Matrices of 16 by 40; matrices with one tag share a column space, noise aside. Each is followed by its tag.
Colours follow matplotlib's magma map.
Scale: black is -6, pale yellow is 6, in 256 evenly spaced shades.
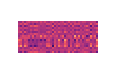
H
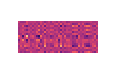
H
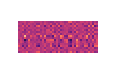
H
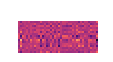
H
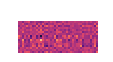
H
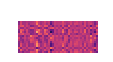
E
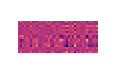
H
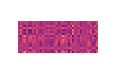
E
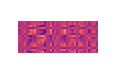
E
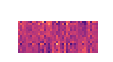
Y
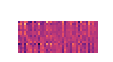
Y
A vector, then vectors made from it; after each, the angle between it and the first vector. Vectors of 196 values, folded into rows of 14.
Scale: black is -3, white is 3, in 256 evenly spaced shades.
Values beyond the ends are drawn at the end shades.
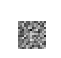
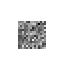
partly aligned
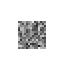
orthogonal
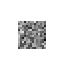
partly opposed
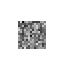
orthogonal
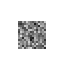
partly opposed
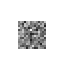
nearly opposite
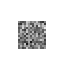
orthogonal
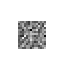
nearly parallel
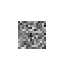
partly opposed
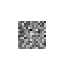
nearly parallel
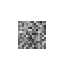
partly opposed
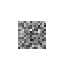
nearly opposite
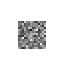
nearly parallel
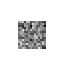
partly opposed
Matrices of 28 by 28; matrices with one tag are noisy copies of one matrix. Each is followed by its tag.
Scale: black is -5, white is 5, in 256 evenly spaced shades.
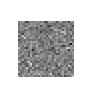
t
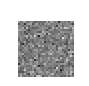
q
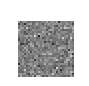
q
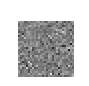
t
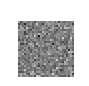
q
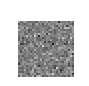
q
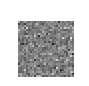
q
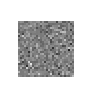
t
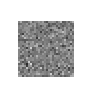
t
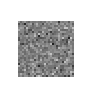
q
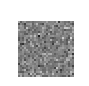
q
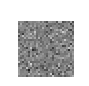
t
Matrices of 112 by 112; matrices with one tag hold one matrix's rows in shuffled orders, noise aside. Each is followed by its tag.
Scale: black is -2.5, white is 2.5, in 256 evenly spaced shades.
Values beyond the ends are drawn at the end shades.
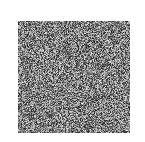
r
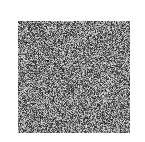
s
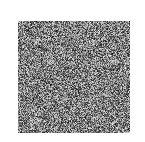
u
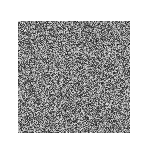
r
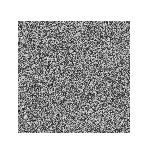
s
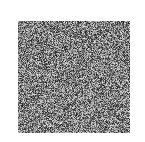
u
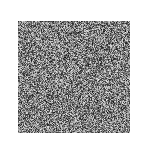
r
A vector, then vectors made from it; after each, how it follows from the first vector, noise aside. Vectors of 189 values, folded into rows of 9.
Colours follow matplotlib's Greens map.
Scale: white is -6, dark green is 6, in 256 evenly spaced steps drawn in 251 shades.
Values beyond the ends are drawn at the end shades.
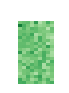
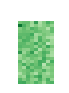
copied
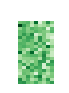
scaled up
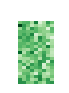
scaled up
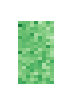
copied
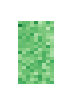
copied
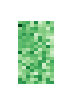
scaled up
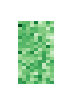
scaled up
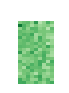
copied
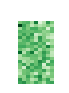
scaled up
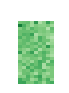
copied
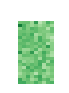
copied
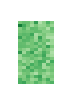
copied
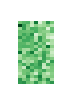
scaled up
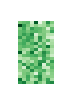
scaled up
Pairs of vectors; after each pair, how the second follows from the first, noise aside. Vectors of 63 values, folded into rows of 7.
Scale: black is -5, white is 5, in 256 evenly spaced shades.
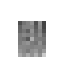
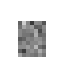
shuffled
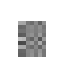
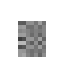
negated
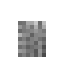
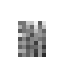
scaled up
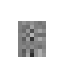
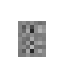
wrapped around
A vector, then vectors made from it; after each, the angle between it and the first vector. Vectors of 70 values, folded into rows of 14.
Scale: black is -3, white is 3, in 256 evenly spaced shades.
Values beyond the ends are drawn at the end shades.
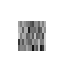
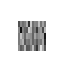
partly opposed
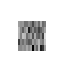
nearly parallel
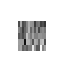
partly opposed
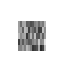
nearly parallel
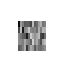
orthogonal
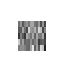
nearly opposite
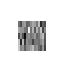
partly opposed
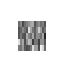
nearly opposite
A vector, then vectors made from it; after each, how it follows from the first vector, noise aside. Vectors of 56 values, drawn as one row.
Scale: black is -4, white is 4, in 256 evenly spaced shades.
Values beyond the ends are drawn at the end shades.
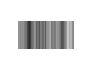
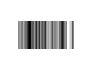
scaled up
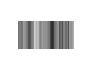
wrapped around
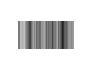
reversed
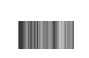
wrapped around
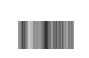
wrapped around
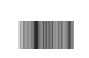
wrapped around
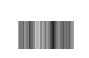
wrapped around
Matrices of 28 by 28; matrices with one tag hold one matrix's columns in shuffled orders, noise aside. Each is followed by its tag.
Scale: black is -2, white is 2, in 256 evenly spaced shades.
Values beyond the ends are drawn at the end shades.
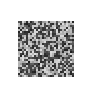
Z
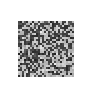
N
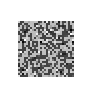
Z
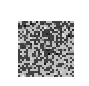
N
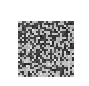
N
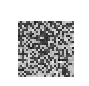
N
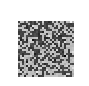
N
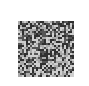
N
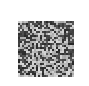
N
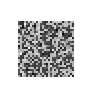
Z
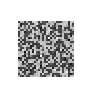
Z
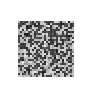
N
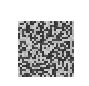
Z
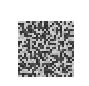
Z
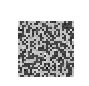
Z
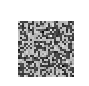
Z
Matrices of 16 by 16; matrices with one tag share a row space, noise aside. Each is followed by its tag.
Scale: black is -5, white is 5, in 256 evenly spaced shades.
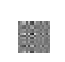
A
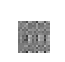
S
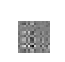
A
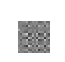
S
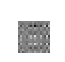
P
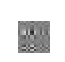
A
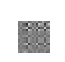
S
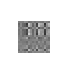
S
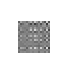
P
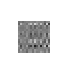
P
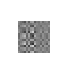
A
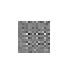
S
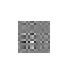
A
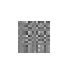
S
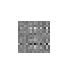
P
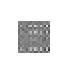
P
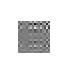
P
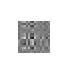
A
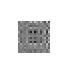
P
